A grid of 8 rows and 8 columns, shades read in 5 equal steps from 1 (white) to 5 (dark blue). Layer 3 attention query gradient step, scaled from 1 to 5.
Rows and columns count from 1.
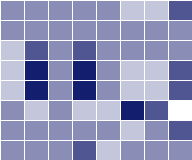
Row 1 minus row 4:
1 -2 0 -2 0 0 0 0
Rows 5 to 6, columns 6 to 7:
2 2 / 5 4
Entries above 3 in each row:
1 0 2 3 3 2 1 1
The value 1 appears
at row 6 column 8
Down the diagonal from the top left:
3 3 3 5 3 5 3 3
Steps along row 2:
same same same same same same same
